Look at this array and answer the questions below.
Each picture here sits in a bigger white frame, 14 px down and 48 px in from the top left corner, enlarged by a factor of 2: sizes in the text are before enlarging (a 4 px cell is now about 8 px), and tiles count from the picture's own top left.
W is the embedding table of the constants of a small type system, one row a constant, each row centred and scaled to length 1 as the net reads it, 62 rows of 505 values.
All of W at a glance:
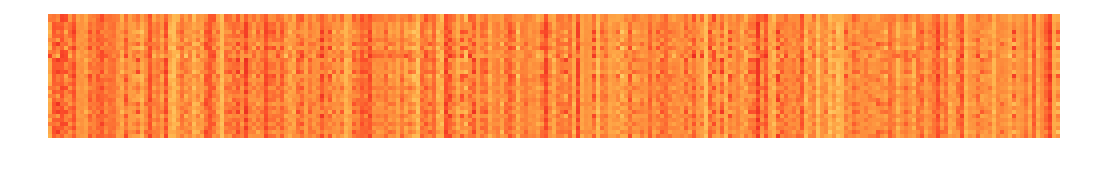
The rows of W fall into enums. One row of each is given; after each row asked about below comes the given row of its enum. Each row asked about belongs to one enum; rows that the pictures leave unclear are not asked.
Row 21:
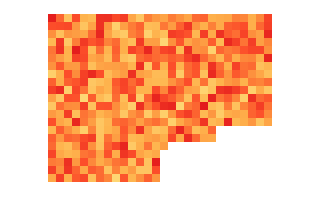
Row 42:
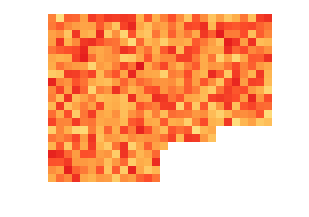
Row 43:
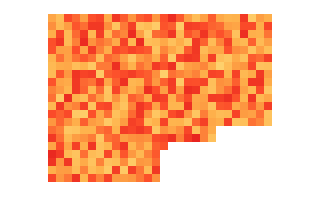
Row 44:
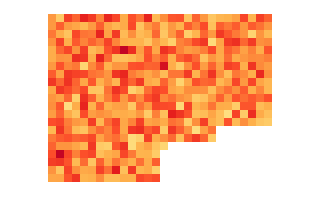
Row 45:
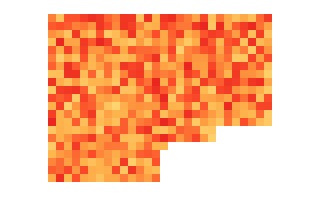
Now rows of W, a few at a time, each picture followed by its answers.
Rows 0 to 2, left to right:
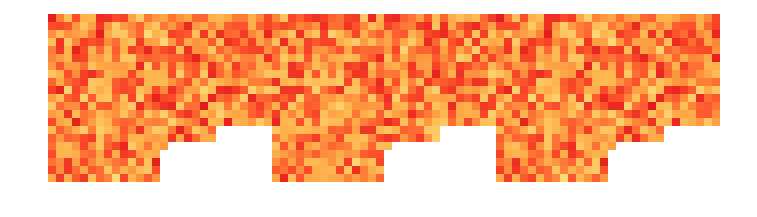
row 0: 21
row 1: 45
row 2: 21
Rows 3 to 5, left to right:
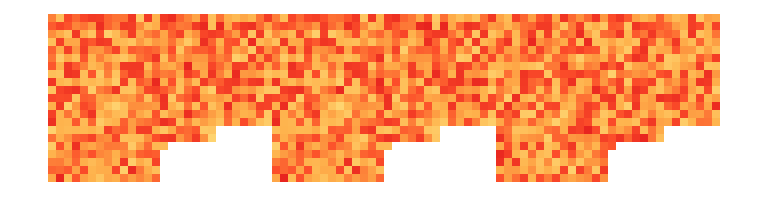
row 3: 45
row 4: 45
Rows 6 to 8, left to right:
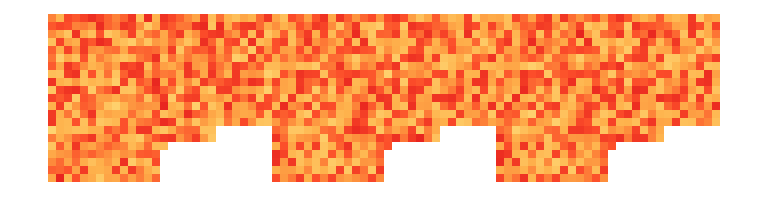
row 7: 43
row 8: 43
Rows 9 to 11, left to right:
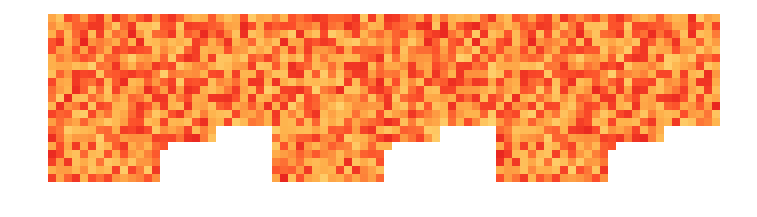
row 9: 43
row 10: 45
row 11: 43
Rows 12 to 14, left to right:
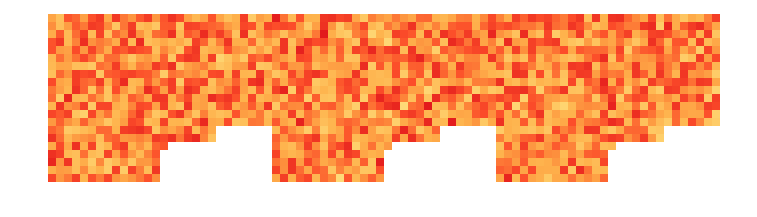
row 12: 43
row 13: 21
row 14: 45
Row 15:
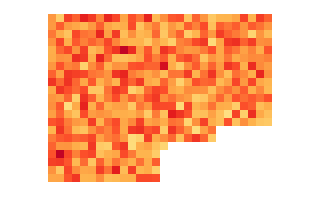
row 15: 44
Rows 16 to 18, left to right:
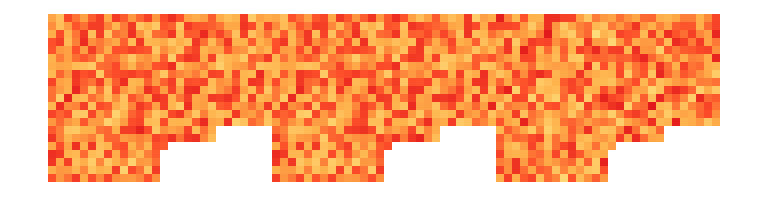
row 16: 43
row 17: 43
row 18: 21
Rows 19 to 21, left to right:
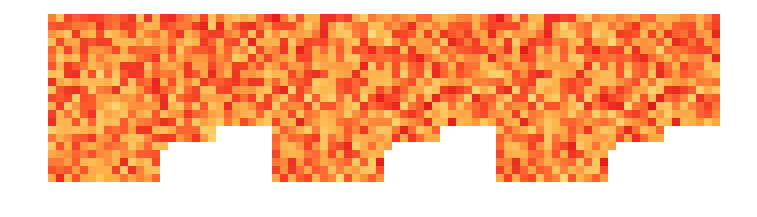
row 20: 21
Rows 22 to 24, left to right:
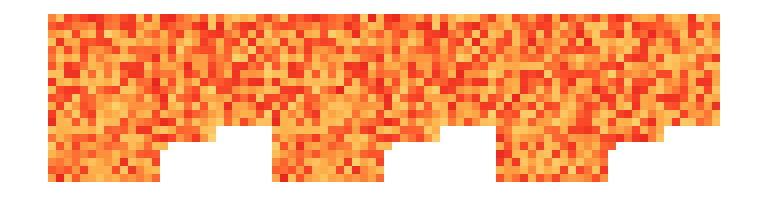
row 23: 45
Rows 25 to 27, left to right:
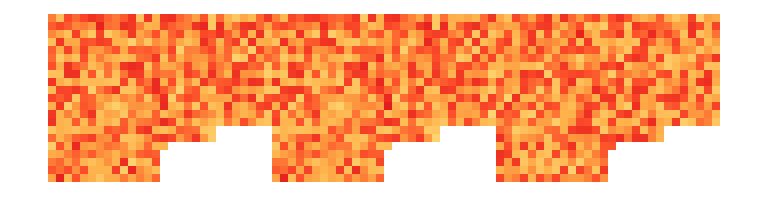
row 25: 45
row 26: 45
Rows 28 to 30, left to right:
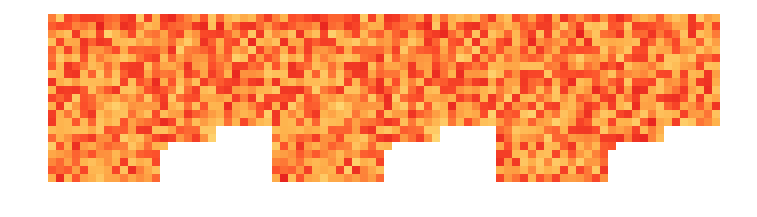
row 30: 43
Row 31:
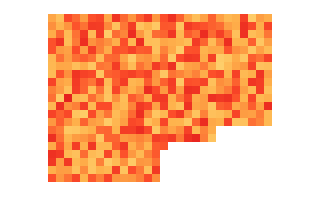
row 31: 43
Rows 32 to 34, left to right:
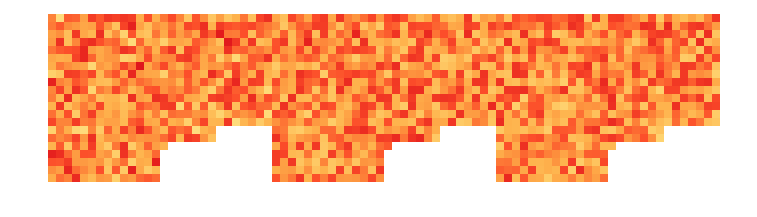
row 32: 42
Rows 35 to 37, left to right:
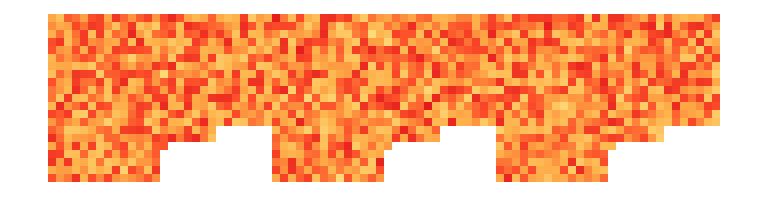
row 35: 43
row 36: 21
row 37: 45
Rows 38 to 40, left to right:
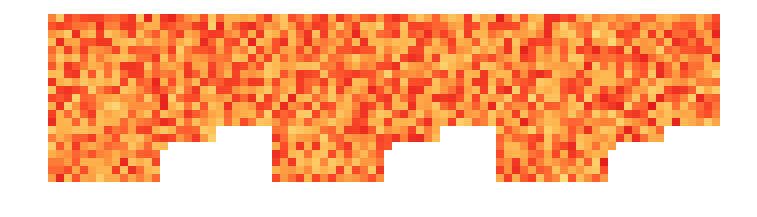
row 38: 45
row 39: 43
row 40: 21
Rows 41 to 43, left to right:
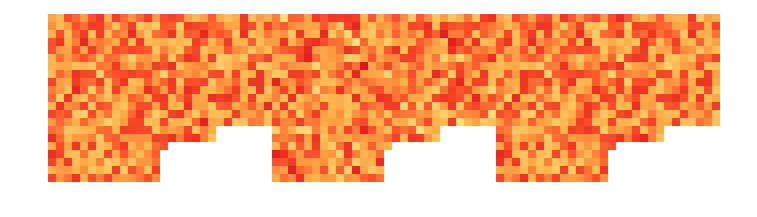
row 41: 43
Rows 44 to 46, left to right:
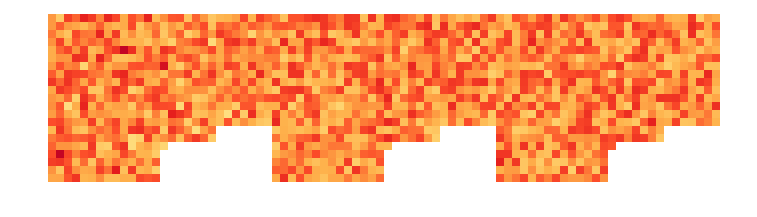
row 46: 43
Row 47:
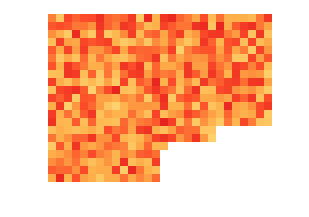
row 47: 45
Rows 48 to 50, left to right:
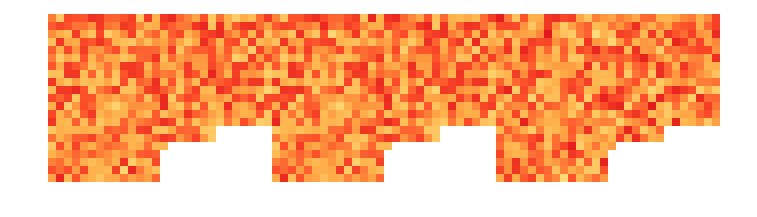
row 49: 45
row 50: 21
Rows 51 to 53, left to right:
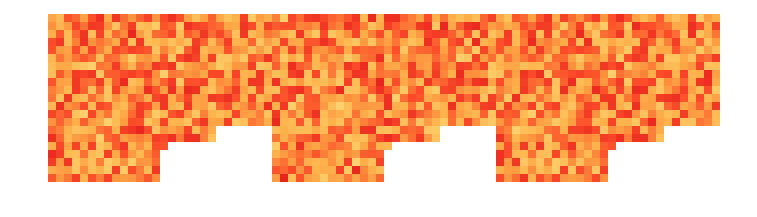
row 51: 43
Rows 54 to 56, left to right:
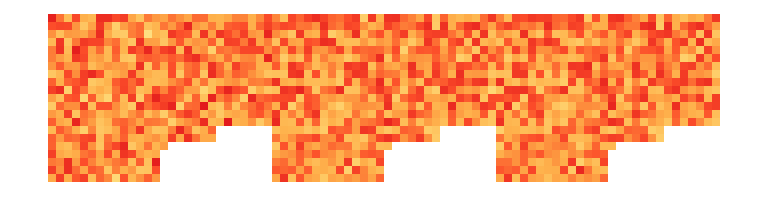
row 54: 21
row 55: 45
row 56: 45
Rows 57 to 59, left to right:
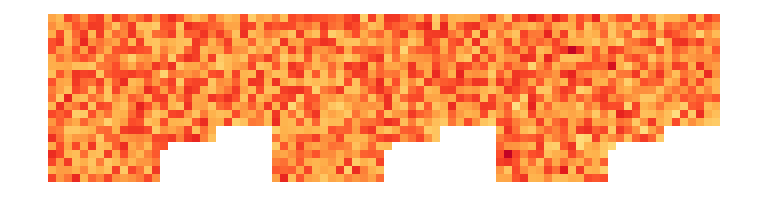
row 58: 45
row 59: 44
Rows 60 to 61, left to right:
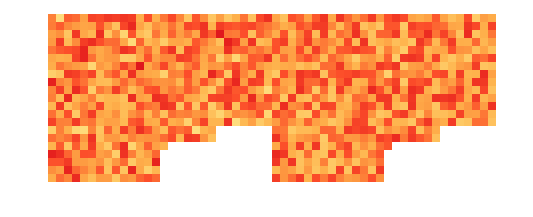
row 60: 42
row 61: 43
